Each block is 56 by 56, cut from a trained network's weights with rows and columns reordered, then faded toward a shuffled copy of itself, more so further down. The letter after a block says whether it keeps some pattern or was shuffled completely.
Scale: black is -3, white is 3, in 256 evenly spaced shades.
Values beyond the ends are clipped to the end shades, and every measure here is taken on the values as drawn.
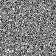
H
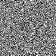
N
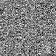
N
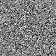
H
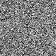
H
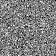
H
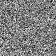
H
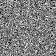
H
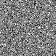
H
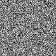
N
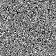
H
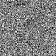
N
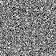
H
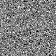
N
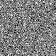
H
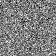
H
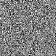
N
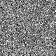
H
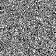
N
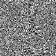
N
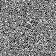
H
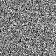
H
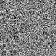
N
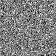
H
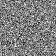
H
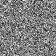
H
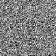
N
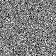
H
